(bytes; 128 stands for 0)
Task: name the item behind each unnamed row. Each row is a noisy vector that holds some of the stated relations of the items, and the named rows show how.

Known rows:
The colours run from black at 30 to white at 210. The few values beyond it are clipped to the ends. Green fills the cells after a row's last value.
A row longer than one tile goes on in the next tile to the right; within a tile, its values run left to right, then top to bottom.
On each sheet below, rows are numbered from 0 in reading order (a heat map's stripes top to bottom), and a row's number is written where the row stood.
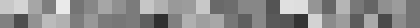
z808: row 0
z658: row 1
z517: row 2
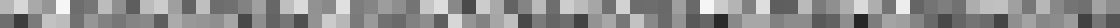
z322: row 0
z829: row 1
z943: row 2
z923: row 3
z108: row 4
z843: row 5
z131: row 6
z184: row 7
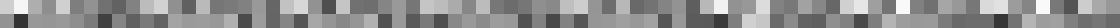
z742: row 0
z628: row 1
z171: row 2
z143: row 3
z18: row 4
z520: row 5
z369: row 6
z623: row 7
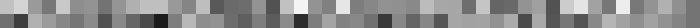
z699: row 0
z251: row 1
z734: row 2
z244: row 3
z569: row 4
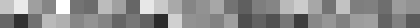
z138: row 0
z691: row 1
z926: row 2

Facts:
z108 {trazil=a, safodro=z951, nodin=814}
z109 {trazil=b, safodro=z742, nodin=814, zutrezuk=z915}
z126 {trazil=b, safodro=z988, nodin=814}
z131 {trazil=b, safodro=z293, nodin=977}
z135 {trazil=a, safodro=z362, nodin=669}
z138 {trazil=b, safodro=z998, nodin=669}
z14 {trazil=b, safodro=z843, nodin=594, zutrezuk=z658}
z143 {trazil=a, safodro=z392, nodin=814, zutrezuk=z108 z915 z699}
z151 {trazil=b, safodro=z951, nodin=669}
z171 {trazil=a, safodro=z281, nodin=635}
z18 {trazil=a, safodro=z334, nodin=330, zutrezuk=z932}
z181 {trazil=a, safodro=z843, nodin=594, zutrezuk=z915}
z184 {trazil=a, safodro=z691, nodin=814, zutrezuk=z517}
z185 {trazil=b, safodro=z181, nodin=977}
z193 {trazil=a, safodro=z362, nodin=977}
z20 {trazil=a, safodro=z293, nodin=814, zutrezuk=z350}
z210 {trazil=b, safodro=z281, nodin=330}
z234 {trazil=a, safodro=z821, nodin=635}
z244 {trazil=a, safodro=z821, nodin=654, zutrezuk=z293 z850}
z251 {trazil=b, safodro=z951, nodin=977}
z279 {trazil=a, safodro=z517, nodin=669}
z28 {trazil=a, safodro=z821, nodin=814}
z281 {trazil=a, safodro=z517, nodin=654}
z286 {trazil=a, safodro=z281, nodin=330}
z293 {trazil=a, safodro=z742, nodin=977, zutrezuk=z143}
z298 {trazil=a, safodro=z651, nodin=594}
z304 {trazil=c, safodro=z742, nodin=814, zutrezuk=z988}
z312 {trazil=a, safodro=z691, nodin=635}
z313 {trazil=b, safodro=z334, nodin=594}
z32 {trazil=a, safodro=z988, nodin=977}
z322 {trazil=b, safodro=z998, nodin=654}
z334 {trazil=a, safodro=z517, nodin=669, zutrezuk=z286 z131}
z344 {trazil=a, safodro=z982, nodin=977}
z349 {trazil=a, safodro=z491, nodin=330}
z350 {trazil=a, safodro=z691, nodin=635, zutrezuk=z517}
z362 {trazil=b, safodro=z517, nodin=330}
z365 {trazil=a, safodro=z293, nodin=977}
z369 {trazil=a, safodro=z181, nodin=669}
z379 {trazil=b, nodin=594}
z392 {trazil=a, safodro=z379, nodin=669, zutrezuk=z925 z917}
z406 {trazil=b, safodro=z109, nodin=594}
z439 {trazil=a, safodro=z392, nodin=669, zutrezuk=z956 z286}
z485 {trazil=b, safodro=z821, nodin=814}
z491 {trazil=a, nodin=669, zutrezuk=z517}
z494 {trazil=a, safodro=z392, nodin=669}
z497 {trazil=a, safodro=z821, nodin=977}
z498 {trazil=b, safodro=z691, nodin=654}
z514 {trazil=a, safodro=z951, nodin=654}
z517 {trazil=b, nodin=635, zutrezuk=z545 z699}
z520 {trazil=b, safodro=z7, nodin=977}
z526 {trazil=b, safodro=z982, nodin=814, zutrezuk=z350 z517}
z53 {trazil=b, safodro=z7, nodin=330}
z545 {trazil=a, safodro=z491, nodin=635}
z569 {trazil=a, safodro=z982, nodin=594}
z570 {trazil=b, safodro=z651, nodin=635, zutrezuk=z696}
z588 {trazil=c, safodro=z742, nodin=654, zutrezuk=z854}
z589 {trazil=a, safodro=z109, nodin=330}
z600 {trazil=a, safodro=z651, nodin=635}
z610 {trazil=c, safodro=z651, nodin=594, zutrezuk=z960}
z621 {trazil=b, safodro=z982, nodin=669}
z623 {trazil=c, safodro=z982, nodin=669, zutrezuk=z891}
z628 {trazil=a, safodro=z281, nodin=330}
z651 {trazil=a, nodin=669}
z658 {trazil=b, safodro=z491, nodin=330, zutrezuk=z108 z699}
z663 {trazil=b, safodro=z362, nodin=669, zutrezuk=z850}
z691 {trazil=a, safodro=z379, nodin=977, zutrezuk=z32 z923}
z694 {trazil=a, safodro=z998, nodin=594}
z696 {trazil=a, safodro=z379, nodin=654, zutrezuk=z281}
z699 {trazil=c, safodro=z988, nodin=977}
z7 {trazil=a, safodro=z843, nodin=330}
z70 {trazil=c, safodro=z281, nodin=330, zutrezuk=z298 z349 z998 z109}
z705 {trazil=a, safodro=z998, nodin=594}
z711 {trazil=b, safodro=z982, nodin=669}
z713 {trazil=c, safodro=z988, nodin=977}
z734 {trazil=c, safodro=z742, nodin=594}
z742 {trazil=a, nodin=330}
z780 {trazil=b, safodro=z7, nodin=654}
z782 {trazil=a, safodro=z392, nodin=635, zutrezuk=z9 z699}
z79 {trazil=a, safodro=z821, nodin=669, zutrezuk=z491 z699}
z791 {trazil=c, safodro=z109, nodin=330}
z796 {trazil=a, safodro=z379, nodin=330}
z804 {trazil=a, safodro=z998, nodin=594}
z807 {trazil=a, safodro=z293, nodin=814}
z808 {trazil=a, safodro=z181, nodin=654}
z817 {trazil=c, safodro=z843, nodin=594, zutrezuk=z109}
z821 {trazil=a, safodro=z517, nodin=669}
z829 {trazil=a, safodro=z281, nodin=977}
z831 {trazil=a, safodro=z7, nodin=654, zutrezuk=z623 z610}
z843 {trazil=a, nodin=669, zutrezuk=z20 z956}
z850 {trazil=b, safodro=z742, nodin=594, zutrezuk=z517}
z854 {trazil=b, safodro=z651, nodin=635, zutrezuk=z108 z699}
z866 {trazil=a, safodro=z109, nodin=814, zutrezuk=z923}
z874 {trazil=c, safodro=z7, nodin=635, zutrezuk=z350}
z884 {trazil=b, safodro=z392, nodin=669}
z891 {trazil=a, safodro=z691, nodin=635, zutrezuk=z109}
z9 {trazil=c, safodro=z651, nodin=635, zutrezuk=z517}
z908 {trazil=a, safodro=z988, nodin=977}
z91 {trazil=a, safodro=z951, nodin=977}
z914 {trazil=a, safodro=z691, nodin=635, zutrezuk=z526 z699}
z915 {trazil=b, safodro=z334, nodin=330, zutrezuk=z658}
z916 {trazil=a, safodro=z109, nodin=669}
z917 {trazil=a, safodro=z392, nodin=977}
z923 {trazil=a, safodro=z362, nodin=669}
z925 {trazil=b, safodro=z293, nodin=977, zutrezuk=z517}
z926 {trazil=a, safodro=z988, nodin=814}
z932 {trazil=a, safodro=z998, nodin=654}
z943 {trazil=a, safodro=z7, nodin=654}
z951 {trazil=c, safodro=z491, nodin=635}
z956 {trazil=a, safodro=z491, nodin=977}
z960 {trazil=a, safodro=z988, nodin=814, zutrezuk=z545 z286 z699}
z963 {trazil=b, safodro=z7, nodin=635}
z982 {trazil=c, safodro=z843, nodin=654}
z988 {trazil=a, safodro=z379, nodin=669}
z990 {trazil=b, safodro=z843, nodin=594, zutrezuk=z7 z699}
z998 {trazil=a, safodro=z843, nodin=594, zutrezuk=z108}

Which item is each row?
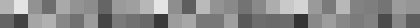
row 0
z917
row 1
z350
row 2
z713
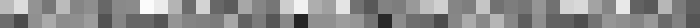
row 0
z796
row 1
z651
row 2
z109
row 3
z349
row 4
z854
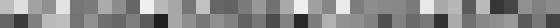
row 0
z185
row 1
z491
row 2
z406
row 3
z334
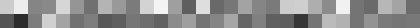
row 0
z874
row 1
z600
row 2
z526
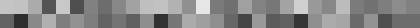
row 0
z956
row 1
z588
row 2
z498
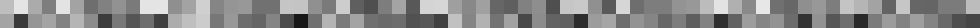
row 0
z866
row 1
z7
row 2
z151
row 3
z362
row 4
z545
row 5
z304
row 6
z439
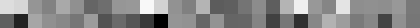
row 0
z392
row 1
z951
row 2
z850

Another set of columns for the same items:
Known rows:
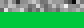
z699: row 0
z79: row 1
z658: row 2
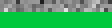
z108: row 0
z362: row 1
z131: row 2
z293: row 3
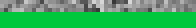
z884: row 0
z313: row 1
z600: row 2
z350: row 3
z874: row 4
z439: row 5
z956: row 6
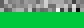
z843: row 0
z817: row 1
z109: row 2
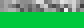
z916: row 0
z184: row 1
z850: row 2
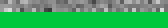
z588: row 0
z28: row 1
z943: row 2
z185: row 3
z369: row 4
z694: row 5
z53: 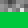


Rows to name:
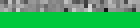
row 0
z951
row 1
z298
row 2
z691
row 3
z20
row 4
z70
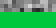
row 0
z281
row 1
z891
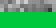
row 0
z623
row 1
z244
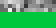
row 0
z925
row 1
z742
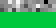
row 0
z9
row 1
z143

